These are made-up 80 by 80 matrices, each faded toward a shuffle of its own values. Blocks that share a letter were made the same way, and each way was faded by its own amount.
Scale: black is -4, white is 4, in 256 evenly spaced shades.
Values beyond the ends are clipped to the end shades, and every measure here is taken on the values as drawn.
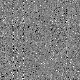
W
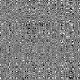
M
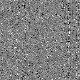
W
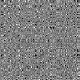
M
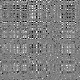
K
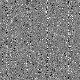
W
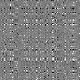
K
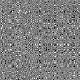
M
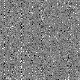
W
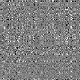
M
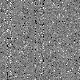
W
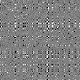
K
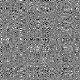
M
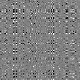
K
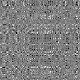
M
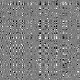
K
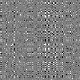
K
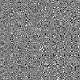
M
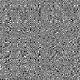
M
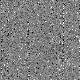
W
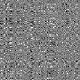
M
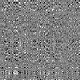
M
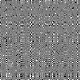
K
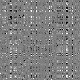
K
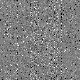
W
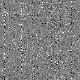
W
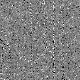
W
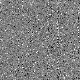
W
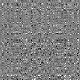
M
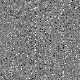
W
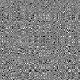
M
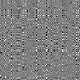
K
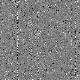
W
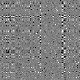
K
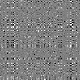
K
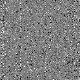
W
